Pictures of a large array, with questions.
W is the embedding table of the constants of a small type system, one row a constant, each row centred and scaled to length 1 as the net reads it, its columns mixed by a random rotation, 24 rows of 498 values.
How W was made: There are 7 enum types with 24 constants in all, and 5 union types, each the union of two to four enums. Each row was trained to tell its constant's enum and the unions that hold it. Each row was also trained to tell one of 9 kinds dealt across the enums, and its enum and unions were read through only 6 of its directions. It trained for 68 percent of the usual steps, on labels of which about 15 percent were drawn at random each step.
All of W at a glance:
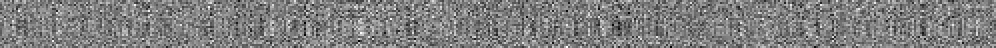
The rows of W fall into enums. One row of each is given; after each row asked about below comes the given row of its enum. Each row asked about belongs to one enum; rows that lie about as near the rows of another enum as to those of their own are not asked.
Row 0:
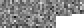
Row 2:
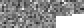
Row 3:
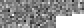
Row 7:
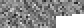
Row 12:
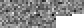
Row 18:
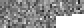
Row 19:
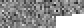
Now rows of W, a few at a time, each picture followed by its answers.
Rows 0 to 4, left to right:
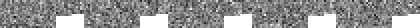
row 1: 18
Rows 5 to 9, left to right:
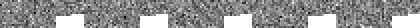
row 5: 0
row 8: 0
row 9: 2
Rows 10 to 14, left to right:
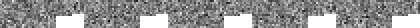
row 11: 7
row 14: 7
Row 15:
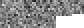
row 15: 7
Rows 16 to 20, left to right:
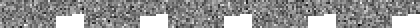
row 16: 2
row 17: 7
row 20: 18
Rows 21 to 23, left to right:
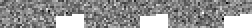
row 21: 0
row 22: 2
